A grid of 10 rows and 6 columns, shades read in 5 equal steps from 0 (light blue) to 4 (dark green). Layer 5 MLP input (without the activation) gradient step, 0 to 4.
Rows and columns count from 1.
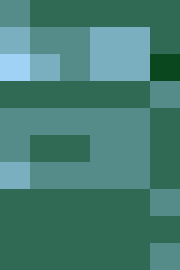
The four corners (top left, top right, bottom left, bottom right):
2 3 3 2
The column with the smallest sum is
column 1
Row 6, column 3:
3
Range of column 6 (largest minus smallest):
2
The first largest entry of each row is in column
2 6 6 1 6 2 6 1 1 1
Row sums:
17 10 9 17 13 15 12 17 18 17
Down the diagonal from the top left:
2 2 2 3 2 3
